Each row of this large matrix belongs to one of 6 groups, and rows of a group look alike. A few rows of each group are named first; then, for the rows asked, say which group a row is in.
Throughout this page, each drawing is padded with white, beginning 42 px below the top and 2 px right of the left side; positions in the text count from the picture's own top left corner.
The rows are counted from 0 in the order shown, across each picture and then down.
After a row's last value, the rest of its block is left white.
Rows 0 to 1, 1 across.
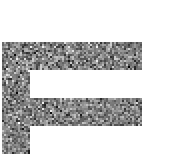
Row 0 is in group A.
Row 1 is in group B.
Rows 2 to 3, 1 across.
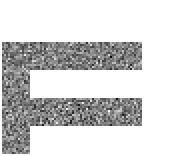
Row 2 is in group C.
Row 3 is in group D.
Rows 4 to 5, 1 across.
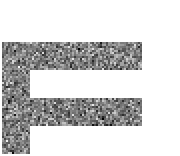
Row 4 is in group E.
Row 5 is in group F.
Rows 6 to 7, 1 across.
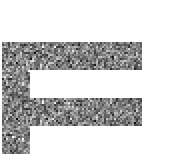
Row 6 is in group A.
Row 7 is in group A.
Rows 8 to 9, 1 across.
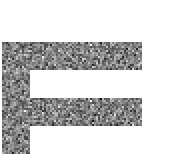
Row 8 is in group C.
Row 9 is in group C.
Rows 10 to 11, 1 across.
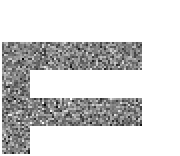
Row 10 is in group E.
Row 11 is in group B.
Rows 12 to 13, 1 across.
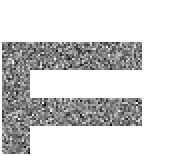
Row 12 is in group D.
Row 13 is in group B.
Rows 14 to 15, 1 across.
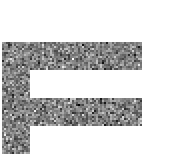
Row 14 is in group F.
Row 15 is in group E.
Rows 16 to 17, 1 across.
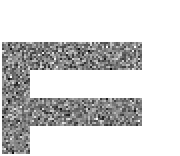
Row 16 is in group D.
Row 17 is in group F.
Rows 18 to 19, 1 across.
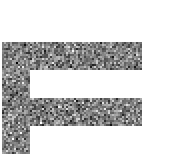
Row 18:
A
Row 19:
D
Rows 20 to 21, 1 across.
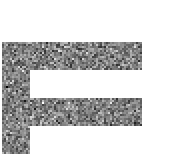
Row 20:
E
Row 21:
A
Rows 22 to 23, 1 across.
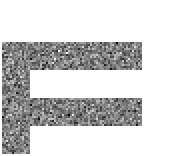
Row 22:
D
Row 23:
F
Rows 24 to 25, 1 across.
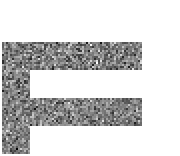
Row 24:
C
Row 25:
A
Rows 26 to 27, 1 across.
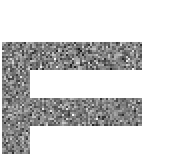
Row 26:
D
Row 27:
F
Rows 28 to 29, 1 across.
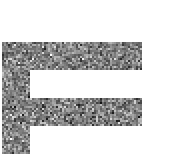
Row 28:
B
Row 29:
E
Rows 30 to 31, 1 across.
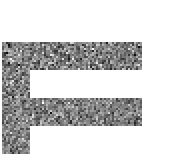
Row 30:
F
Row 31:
A
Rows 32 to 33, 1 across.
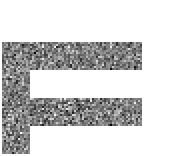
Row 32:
A
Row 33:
D
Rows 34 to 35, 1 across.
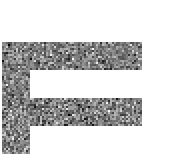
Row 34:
F
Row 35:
D
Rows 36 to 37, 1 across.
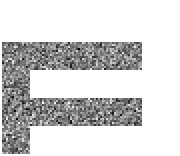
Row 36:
E
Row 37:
A
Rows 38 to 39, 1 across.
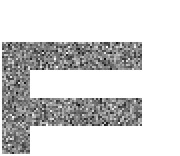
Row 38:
D
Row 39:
E
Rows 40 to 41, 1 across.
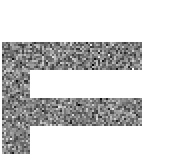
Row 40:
C
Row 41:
E
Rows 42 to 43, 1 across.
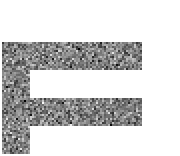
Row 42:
E
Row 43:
A
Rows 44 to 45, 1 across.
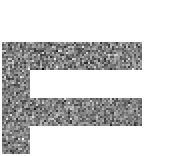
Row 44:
D
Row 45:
A
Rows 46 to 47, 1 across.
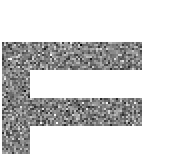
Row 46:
B
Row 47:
D
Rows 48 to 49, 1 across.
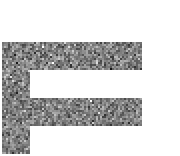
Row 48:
A
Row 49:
C
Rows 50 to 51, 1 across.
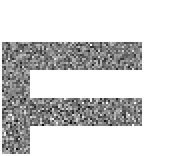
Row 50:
C
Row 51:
D
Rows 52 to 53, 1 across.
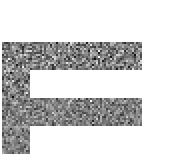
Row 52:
C
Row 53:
C
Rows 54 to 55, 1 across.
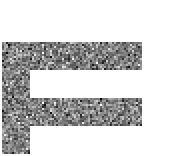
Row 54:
F
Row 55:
B
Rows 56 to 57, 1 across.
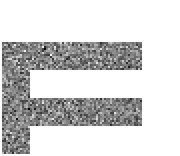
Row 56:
B
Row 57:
A
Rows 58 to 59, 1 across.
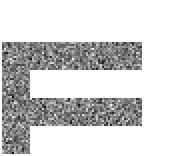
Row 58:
F
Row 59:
E
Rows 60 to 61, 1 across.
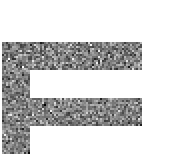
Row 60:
C
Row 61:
B
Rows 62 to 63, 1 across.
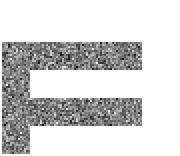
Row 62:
F
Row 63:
D
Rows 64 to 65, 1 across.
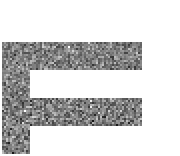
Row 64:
A
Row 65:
C
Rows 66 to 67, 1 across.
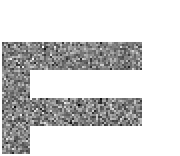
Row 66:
B
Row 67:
E
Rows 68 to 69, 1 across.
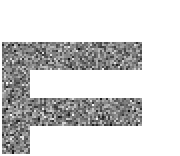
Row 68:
E
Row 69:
F
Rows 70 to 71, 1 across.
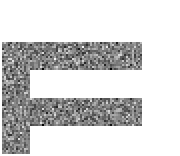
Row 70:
D
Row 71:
D
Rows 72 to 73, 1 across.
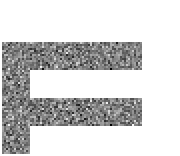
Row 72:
D
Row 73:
D
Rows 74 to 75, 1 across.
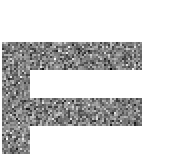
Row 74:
D
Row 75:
A
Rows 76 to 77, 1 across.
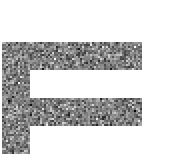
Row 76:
D
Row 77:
F
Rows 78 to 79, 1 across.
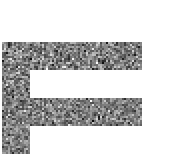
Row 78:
F
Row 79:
C
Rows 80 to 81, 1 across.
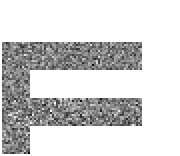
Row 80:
C
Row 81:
B
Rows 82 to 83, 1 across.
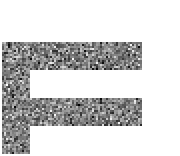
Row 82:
F
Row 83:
E
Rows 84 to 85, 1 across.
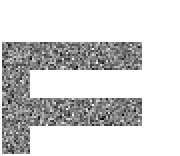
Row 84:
F
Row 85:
F
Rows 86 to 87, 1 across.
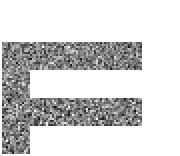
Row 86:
A
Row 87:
F
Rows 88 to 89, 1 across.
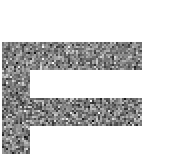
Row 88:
A
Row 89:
C
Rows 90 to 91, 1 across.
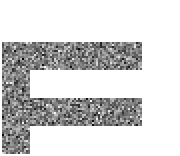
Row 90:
E
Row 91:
C
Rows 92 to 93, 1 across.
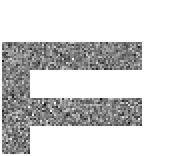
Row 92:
F
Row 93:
B
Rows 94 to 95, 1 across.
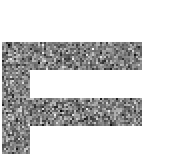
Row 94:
F
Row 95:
D
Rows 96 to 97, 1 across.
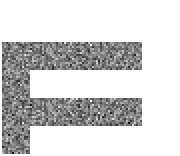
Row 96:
C
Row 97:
C
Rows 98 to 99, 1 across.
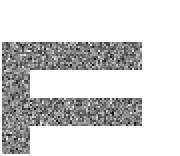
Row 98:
C
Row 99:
A
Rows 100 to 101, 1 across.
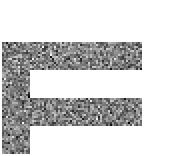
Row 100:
B
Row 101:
C
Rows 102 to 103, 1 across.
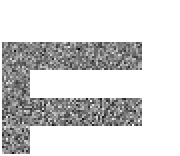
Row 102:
E
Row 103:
C
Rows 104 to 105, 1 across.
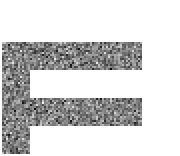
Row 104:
D
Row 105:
A
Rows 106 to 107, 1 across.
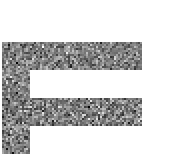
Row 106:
A
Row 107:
C
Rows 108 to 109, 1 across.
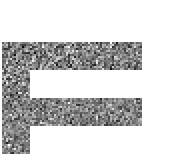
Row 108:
A
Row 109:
E
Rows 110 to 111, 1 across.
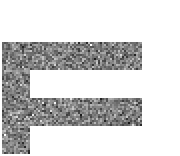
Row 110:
C
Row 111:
B
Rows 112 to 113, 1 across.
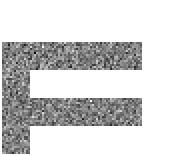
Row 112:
A
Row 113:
C
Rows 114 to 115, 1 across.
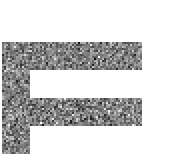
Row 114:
C
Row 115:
D
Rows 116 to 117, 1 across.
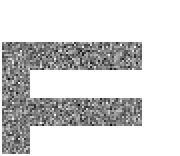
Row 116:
D
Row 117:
D
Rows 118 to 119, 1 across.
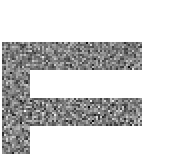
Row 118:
C
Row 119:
C
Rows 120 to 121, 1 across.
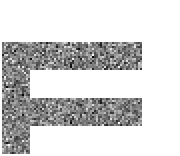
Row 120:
E
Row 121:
E
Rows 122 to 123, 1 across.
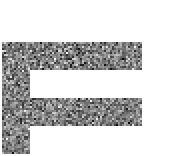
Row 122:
D
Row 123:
C
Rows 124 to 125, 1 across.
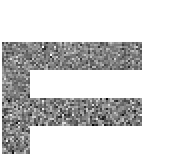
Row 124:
B
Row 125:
F
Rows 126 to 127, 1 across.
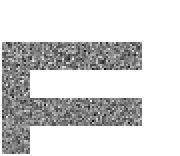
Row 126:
F
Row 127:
C
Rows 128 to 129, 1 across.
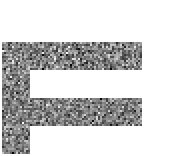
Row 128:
D
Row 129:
C
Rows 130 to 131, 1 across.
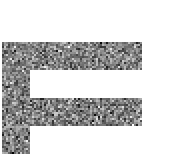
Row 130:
E
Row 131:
C
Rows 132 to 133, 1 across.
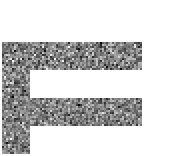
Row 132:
E
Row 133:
E
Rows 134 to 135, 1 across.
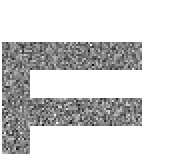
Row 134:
C
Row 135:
D
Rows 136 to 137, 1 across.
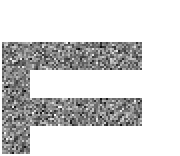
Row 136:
E
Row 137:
E
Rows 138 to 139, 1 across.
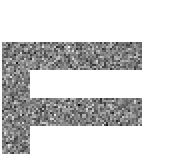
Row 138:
A
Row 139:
E
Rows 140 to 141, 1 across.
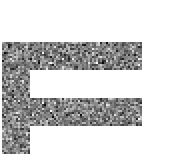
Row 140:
F
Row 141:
B
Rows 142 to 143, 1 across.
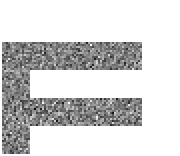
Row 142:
C
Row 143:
A
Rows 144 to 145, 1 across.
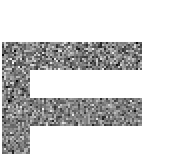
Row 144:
E
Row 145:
F
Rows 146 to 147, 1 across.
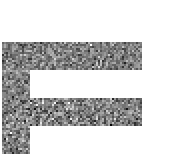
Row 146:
C
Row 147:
A
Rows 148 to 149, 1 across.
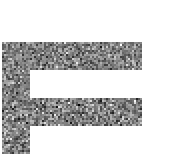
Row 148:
D
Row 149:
E
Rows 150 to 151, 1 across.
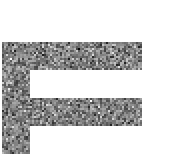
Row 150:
E
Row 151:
C
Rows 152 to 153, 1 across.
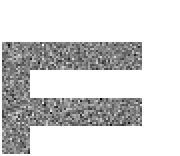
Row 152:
F
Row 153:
B
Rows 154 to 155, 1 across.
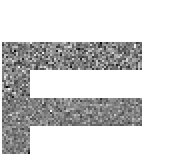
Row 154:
E
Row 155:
B
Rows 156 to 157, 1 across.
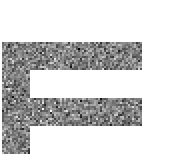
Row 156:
E
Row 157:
B
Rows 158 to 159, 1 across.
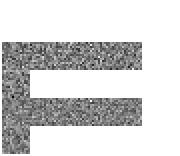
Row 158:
C
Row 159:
C
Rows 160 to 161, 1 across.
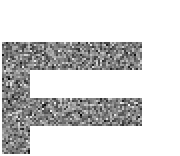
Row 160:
C
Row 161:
B
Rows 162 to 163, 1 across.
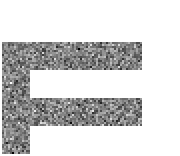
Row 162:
E
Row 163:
E
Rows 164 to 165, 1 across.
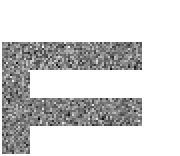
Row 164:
A
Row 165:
F
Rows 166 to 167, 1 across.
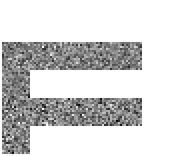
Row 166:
B
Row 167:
E
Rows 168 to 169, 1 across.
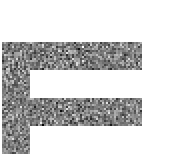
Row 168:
D
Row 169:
D
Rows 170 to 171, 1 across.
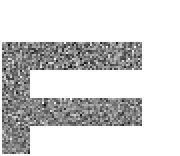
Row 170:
D
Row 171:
B
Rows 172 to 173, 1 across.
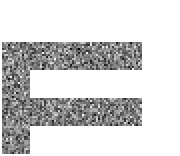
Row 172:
D
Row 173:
C
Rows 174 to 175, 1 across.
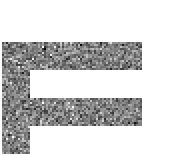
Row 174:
B
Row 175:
A
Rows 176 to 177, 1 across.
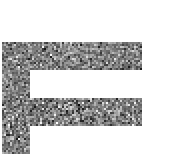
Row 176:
B
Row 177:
D
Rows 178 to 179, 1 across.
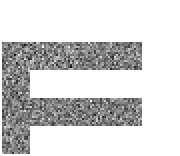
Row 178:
A
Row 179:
C
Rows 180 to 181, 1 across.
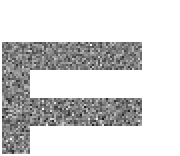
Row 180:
C
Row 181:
F
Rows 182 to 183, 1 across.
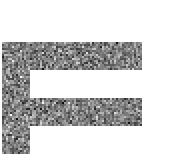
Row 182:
D
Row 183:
A
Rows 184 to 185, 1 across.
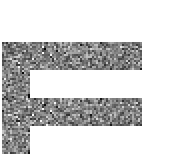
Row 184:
B
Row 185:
B
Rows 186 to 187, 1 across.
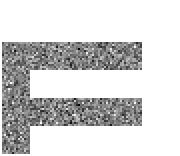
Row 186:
E
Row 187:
D
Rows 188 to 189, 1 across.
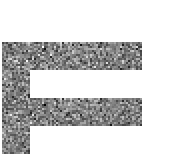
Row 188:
B
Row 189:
B
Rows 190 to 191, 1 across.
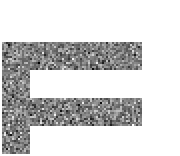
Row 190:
F
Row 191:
D
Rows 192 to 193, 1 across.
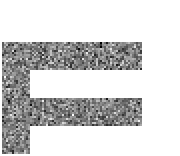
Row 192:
E
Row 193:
F
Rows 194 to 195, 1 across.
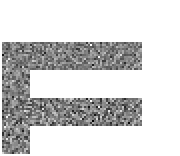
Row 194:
C
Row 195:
C
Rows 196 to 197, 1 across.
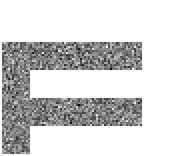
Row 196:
D
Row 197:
E
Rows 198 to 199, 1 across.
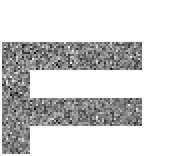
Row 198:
A
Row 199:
A
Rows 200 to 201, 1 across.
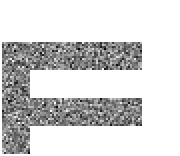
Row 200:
E
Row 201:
B
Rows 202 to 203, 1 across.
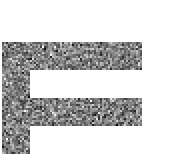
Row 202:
B
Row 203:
C
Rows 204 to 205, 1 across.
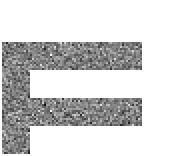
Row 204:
B
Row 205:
B
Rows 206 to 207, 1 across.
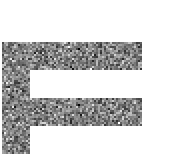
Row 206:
E
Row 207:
E
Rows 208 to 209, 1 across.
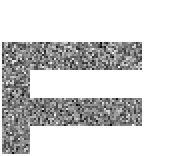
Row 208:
E
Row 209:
D
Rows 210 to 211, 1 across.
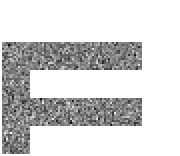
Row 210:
F
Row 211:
A
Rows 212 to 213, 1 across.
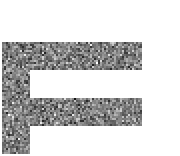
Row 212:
C
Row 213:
D
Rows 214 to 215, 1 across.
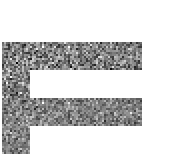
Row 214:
A
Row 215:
A
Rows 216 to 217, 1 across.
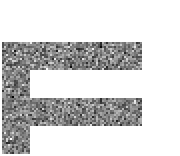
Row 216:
E
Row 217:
E
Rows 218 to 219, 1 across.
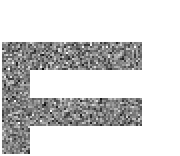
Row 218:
D
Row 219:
B
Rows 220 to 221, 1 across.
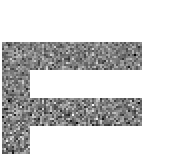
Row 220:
F
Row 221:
F
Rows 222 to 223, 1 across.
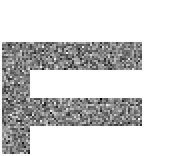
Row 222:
D
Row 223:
B
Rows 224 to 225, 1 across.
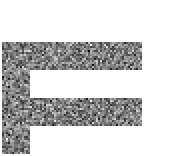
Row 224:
C
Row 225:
C
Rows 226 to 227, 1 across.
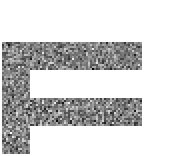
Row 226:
F
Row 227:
A
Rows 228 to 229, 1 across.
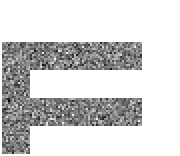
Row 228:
D
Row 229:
F
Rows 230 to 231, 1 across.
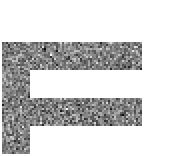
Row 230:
B
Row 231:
D
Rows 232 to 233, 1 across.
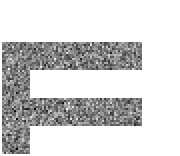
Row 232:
D
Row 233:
A
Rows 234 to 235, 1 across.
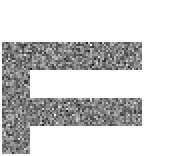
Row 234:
C
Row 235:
D
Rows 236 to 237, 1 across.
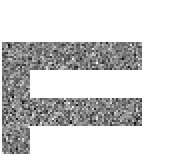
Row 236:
F
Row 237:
A
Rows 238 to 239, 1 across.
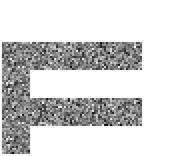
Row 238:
E
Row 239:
E
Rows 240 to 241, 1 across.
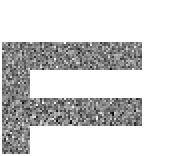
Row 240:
D
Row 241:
A
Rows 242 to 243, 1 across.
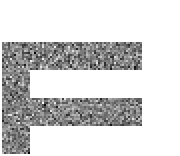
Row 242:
A
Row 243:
B
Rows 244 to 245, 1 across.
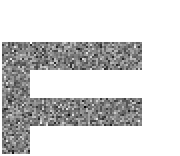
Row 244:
E
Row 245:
F
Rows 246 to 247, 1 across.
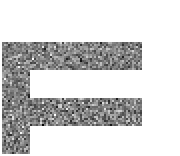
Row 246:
B
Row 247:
D
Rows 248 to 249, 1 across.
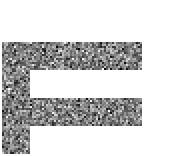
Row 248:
E
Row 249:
C
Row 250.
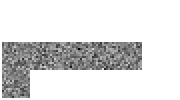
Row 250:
E
